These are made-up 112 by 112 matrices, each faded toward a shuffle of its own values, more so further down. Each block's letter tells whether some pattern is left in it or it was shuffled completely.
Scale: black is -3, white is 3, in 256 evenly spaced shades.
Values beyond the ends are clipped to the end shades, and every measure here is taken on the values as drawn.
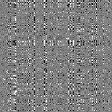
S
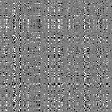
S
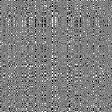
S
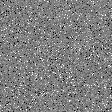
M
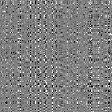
S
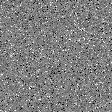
M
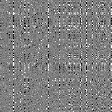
S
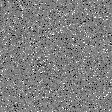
M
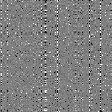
S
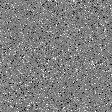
M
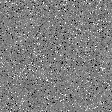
M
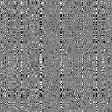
S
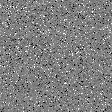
M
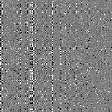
S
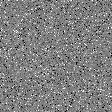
M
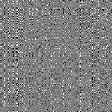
S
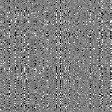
S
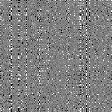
S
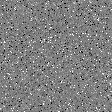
M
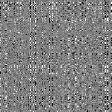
S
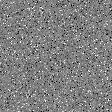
M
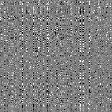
S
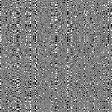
S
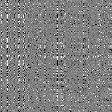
S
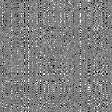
S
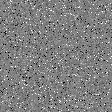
M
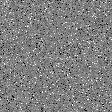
M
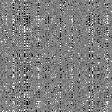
S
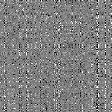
S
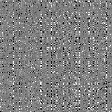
S
